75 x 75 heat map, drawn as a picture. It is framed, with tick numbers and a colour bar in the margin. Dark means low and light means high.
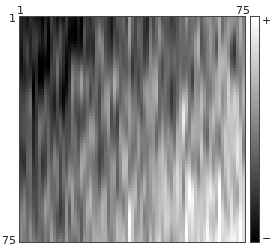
The halves do not mirror each other. The grain runs up and down. The field climbs toward the bottom right. The ninth with the lowest average is the top left.
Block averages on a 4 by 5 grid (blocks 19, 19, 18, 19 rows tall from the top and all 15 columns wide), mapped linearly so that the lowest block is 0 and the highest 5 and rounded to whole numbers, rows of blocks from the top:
0 1 1 2 3
1 2 2 3 4
1 2 3 4 4
2 3 4 5 5
